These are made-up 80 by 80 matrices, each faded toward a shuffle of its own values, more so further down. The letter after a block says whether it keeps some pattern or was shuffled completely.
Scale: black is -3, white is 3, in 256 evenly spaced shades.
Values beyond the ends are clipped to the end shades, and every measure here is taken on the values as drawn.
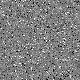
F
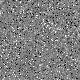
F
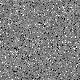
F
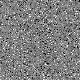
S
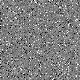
S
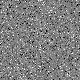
F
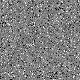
S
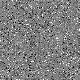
S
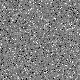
F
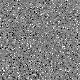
S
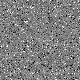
F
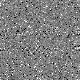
S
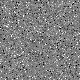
F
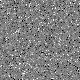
F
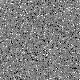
F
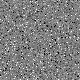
F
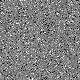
F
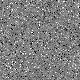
F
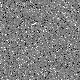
F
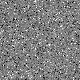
F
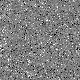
F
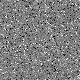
F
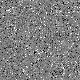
S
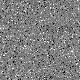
F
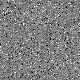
F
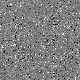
S
